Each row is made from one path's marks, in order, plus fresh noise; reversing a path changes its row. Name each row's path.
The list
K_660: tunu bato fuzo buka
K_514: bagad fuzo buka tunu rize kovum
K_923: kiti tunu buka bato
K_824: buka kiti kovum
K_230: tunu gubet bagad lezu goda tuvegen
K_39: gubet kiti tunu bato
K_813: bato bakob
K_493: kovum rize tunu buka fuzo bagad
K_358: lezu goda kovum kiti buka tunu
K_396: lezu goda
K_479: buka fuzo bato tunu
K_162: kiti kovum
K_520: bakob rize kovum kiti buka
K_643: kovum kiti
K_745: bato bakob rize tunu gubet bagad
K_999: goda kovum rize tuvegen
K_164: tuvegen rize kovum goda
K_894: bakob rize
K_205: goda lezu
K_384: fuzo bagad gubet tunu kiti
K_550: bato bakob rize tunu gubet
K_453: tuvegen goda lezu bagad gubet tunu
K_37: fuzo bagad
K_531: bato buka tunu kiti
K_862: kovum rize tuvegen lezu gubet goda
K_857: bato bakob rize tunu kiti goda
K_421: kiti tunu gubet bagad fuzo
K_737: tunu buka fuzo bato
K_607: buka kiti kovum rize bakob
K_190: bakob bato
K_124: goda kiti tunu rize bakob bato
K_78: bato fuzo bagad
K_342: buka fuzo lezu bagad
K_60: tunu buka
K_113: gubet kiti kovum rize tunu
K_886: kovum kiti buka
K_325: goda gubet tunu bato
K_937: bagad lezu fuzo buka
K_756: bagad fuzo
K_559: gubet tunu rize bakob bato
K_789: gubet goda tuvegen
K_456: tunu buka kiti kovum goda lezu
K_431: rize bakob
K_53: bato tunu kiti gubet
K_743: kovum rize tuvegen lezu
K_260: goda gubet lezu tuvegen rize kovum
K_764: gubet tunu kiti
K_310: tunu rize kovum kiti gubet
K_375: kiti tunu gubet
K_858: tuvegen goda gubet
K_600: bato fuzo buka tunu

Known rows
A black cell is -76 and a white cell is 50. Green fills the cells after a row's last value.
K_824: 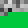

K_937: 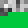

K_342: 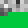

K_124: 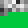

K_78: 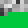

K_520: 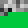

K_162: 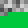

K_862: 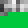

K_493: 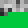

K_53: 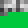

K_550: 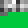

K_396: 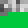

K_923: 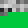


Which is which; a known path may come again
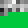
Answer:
K_325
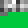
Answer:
K_550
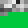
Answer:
K_190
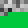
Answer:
K_824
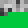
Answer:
K_493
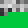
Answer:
K_479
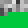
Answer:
K_745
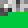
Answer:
K_937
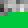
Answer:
K_164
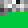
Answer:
K_559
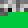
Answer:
K_60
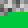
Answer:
K_162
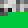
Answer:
K_660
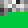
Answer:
K_124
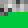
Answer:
K_514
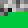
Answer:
K_520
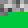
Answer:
K_643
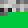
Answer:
K_923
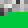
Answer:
K_78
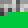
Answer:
K_453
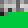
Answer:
K_384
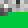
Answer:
K_342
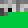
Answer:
K_358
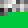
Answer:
K_737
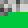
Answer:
K_456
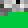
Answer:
K_431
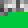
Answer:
K_310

